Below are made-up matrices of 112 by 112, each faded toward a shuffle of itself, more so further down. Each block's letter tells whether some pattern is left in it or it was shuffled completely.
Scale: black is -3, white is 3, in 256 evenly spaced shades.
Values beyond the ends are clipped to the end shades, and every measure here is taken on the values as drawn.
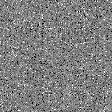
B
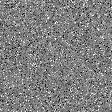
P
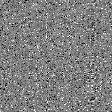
B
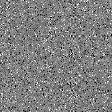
B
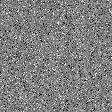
P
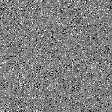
B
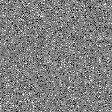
B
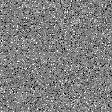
B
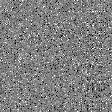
B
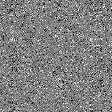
B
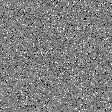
P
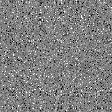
B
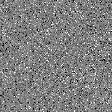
B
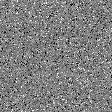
P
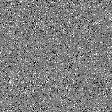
B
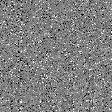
B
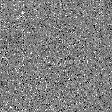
B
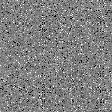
B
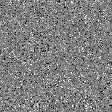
B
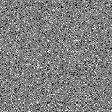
B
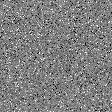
P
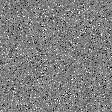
P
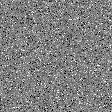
P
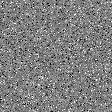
P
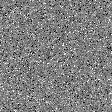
P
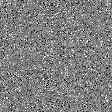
B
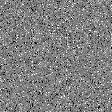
B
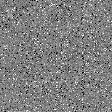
B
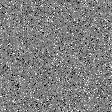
P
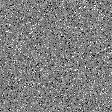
P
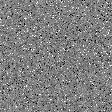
P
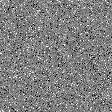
P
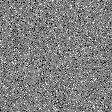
P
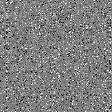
B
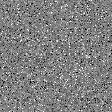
B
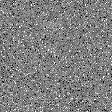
B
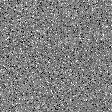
P
